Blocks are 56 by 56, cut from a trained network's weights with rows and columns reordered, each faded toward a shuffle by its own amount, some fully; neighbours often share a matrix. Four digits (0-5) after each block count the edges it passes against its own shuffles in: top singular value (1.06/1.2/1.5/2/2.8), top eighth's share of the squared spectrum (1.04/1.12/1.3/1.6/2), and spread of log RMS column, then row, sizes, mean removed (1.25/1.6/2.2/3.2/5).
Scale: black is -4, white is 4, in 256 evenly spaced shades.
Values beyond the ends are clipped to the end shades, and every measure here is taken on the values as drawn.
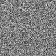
2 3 0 0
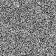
0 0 0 0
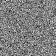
0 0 0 0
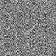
3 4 2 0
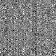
2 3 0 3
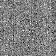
2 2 0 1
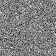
0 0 0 0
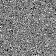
0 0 0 0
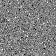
0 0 0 0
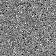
0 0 0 0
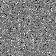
0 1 0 0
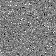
0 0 0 0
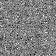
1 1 0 0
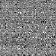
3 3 2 1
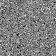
0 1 0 0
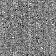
2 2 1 1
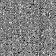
2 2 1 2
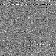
3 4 0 2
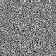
3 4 1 2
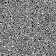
0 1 0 0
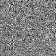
3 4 2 1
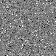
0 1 0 0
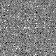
1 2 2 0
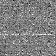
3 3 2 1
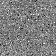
1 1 0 0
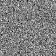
2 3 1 0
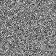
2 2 0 0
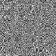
3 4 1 1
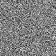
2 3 1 0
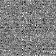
2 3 2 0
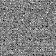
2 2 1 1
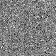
1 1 0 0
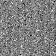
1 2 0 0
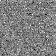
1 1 0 0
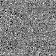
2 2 1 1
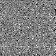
2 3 2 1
